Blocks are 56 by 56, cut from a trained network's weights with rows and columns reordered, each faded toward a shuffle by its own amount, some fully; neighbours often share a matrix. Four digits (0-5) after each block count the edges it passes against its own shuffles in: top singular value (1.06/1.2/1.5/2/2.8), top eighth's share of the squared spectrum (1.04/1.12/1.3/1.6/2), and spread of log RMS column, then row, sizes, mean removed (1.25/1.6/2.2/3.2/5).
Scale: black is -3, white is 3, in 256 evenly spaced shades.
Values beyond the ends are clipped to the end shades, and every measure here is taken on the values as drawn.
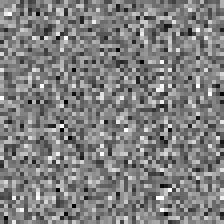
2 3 2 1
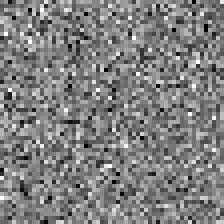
0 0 0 0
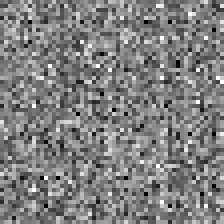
2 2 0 1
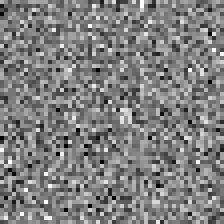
0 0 0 0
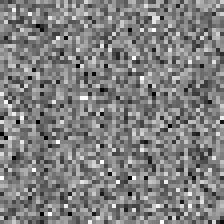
0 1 0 0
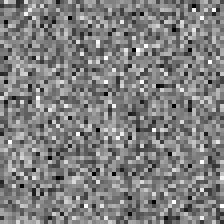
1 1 0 0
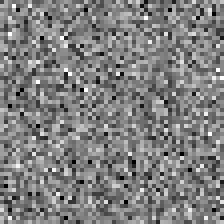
0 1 0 0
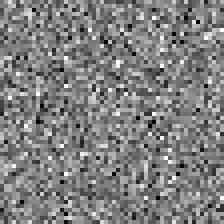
0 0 0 0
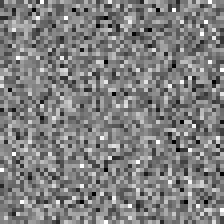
0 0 0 0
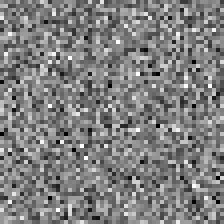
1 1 0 0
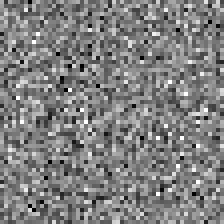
0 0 0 0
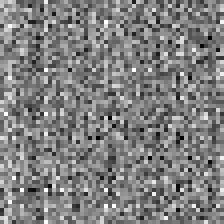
2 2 1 1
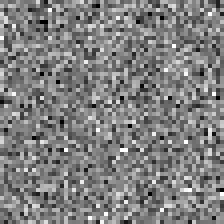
0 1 0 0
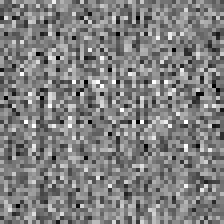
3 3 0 2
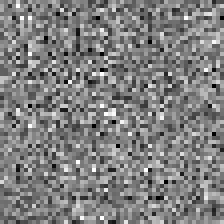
3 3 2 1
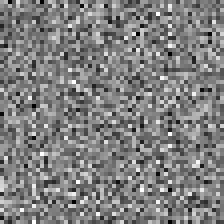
2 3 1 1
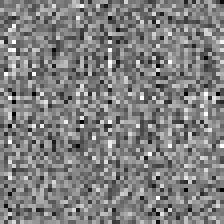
3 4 2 1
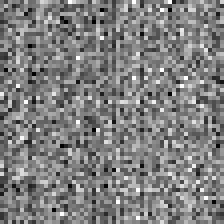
3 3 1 1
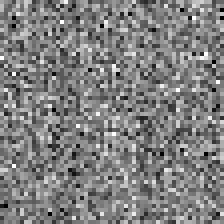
1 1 0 0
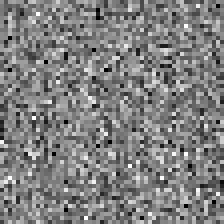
1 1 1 0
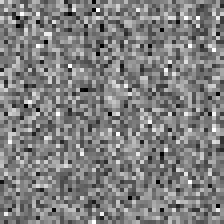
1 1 0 1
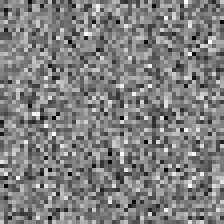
1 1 0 0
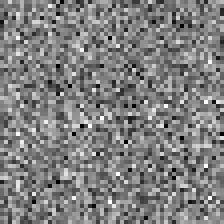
1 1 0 0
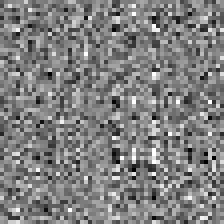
4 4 3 2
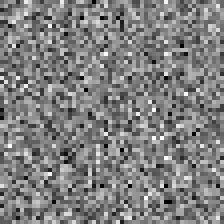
3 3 1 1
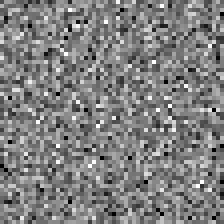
0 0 0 0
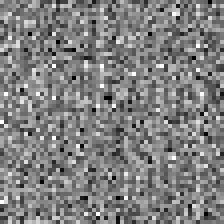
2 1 0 0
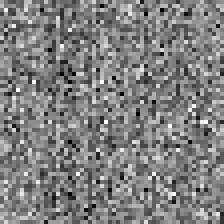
2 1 0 0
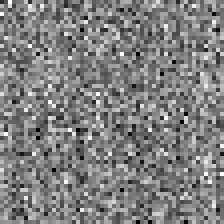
2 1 0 0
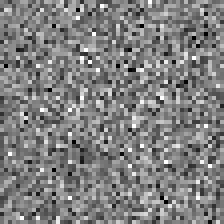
0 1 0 0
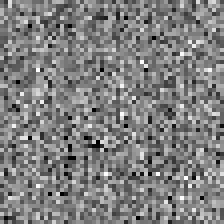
2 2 0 1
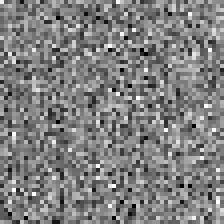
1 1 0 0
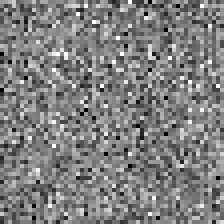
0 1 0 0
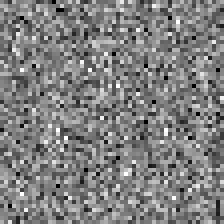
1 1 0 0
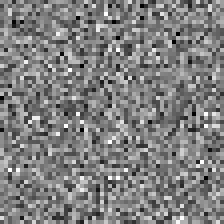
1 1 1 0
